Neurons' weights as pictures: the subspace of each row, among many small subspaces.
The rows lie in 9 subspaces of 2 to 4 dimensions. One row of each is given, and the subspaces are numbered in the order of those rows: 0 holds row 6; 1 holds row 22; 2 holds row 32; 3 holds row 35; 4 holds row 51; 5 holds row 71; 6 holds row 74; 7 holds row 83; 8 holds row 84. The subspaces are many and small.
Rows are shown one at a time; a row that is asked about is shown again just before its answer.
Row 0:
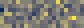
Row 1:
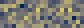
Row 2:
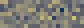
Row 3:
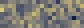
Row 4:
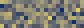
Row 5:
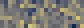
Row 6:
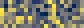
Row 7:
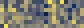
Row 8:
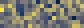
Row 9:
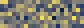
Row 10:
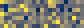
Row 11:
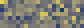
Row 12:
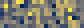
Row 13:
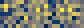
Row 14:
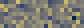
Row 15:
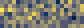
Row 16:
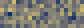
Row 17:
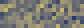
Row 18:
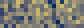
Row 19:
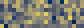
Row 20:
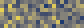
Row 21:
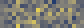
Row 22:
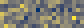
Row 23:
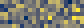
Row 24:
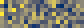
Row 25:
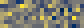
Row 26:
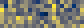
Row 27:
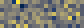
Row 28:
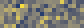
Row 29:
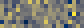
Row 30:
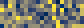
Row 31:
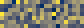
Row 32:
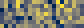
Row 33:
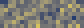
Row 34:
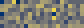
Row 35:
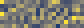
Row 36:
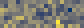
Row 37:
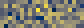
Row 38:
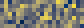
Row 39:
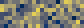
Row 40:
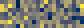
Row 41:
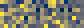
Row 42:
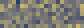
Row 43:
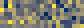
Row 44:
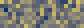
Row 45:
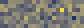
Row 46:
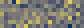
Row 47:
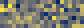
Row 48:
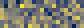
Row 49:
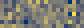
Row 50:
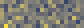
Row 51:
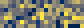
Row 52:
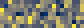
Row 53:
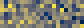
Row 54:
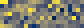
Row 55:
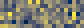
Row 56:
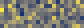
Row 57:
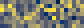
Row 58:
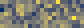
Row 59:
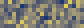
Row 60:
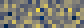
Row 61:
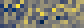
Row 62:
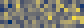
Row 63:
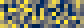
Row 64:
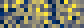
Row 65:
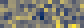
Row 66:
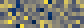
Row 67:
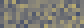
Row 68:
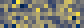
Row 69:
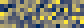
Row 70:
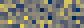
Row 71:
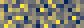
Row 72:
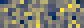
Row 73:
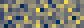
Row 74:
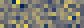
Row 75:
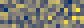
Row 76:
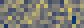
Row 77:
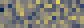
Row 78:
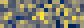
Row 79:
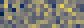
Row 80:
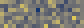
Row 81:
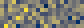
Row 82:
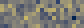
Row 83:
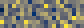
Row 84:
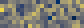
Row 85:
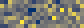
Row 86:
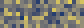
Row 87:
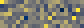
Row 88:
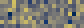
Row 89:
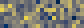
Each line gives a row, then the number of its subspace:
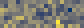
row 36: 4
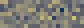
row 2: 2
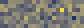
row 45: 2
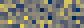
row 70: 3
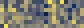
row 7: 0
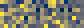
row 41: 2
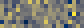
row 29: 7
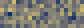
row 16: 7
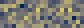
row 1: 6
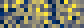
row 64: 0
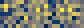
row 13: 0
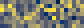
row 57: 5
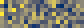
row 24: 3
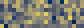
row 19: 0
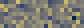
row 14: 1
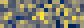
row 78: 4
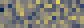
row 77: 8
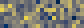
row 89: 5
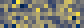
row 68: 6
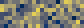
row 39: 8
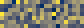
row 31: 6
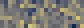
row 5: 4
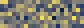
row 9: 2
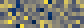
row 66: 3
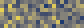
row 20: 5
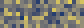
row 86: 7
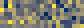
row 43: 1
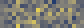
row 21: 3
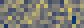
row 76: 0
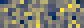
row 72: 4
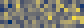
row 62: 3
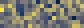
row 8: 8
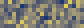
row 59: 1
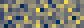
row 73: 5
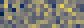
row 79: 3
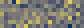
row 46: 3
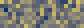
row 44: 1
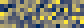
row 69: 6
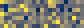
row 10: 1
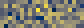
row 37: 7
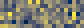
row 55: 7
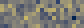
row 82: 5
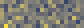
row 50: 5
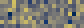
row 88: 7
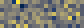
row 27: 6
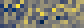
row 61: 1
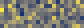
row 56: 8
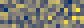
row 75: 3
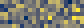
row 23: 3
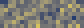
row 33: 4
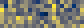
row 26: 0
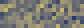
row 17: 6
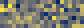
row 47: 1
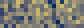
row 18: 2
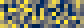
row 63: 6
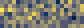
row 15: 7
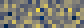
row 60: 7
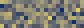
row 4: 0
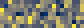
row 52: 0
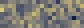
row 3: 8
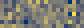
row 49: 7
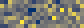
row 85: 4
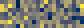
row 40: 3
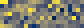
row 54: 4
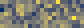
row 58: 8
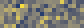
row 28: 1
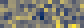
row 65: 4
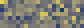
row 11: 0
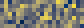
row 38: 1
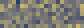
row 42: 3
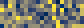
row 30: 2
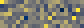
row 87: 0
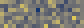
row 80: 1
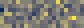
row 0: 7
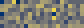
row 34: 6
